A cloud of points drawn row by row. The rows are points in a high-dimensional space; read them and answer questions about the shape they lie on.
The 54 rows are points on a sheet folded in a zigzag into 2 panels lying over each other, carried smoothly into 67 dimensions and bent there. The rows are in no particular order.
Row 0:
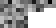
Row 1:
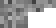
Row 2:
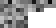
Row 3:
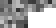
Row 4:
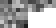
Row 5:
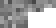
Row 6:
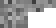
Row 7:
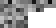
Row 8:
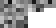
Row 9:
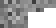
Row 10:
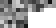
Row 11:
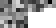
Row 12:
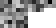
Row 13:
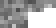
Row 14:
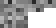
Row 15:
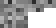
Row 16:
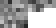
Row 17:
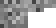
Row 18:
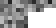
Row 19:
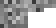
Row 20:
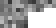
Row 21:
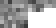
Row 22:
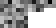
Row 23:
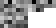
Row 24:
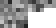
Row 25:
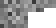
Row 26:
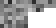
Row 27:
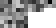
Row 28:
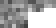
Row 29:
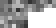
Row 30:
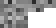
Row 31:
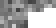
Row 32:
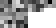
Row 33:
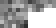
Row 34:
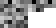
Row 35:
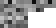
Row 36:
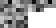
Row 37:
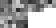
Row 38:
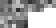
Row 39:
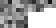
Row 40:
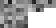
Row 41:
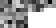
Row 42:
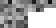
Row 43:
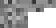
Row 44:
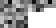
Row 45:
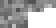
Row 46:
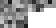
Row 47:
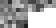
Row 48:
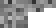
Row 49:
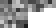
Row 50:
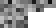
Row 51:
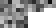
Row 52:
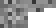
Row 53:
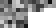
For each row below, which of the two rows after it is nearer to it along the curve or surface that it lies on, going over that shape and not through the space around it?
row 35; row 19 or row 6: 6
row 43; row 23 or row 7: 7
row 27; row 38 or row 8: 38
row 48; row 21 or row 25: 25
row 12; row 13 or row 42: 42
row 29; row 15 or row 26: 15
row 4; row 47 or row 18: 47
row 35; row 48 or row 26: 48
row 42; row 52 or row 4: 52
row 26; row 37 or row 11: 11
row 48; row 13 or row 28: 13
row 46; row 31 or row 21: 21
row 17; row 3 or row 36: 36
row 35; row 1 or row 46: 1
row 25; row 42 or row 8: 42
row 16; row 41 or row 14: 41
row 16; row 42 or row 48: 42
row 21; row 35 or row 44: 44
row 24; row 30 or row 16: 16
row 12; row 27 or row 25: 27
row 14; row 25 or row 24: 25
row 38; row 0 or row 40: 0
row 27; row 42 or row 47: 42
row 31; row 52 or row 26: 52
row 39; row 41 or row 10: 41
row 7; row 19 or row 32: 32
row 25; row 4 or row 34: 34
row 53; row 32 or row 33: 32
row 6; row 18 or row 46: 18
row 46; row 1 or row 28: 28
